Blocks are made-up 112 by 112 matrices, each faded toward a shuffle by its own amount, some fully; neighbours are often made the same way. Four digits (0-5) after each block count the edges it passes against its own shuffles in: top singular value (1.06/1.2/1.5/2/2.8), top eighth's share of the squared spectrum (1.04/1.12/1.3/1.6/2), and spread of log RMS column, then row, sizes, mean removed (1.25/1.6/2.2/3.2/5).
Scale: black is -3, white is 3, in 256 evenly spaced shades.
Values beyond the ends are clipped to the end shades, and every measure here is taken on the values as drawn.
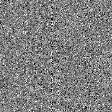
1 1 3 0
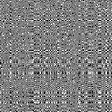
5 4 4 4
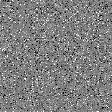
4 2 1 1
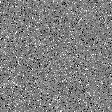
2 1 0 0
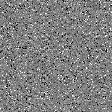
3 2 1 1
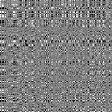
5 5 4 4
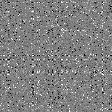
4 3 2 2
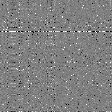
5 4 2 2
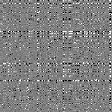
5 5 3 4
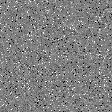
3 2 0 1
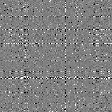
5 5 3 3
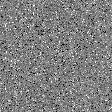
0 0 1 0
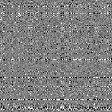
5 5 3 4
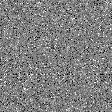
3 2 0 1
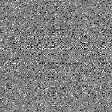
4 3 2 3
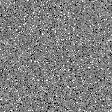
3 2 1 1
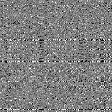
4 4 2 3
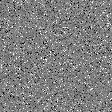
1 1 0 0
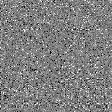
4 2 1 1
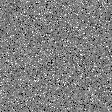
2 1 0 0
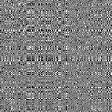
5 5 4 4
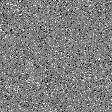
3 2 0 1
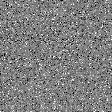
3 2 0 1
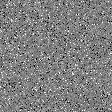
0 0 0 0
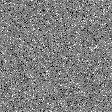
2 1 0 0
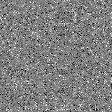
3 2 0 1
